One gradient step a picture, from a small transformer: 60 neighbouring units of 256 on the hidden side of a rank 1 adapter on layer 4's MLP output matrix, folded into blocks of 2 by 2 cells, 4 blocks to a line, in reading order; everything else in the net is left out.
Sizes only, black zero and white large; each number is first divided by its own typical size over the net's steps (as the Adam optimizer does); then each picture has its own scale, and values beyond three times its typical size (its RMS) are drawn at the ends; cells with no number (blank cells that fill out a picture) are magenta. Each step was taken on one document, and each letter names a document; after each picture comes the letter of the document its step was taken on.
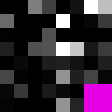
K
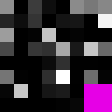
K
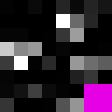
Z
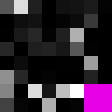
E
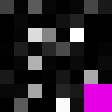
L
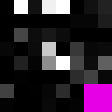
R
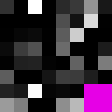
Z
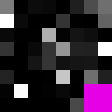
K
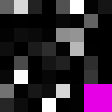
E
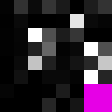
R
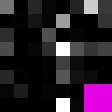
K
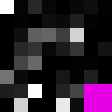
L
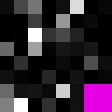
E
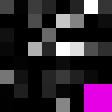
K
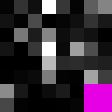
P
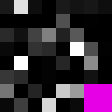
E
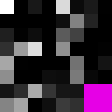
Z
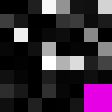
P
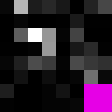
R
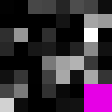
P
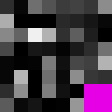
P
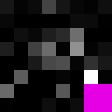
R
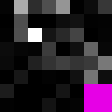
R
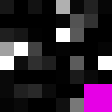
Z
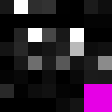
R
